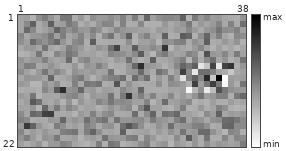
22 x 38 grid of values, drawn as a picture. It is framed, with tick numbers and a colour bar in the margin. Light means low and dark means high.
Odd patch: rougher, in the middle right. Roughest part: middle right. Grain: fine. Slope: none. Seam: none. Odd rows or columns: none. Mirror symmetry: none.
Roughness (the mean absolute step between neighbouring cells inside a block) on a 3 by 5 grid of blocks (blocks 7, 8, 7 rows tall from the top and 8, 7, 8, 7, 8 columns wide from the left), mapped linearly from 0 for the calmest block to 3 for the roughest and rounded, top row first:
1 0 1 1 0 | 0 0 1 1 3 | 1 0 1 0 0
